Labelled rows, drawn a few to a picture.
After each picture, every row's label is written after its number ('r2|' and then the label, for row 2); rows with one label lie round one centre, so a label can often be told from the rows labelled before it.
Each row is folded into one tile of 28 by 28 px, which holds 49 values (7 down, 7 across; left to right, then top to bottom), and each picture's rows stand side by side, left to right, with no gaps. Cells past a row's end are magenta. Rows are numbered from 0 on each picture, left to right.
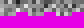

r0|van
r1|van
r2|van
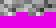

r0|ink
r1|ink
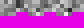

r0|van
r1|ink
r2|ink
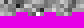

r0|van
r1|ink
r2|ink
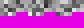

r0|ink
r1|van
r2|ink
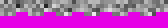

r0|van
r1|van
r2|ink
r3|ink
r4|ink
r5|ink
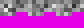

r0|ink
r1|van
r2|van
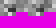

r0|ink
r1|ink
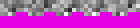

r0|ink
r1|van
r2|ink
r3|ink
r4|van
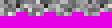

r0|van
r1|van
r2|ink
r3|van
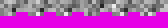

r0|ink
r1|ink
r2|ink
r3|van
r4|ink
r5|ink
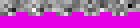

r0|ink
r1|ink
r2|ink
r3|van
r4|van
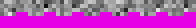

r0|ink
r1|van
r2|van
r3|ink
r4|ink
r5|van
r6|van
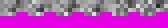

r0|ink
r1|ink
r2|ink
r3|ink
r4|van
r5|van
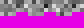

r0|van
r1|van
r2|van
